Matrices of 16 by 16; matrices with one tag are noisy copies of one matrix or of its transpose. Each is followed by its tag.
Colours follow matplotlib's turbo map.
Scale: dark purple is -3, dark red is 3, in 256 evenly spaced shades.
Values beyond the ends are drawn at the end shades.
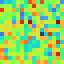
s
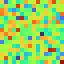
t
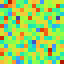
t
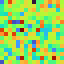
s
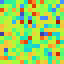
s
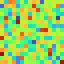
t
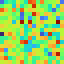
s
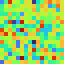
s
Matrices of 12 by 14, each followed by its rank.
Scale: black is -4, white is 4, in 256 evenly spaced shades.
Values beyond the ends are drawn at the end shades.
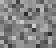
full rank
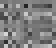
two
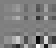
one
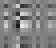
one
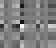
one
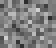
full rank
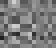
two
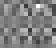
two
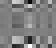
one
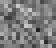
full rank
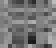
two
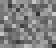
full rank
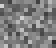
full rank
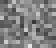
full rank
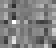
two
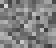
full rank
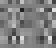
two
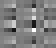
one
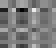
one
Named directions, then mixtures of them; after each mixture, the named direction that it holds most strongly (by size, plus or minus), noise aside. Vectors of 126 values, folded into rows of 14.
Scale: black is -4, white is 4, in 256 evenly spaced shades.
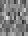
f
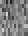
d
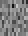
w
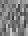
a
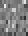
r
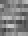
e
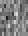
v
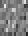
r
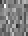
r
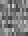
w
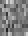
d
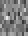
f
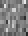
r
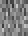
d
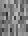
v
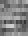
e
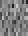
w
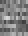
e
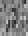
r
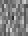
a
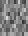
f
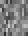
d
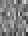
f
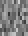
f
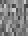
r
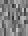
a
